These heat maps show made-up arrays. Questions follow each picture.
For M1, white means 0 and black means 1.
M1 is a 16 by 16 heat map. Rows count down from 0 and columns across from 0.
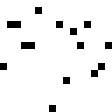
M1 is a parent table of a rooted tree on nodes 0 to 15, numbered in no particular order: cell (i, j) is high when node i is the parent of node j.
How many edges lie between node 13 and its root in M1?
3
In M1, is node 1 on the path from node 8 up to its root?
no
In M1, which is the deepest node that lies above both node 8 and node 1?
3
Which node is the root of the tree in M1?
6
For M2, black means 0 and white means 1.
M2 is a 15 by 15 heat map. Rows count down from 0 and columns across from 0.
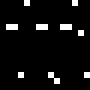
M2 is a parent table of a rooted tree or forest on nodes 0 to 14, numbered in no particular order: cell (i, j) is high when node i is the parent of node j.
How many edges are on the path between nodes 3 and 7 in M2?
4
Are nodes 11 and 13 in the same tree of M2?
no
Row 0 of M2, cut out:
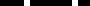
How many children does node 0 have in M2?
2
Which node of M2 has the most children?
4
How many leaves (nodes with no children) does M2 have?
10
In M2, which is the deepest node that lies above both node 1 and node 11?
4
